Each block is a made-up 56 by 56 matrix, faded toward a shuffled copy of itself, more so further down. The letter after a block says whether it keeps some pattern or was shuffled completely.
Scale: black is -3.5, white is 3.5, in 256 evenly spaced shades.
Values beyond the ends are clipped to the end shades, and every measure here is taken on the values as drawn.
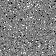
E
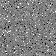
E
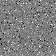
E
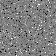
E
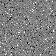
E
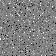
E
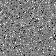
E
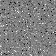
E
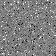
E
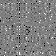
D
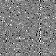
D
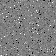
E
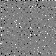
D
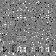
D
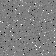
E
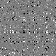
D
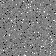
E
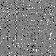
D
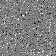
E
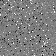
E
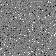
E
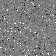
E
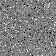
E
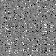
D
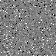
E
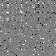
D
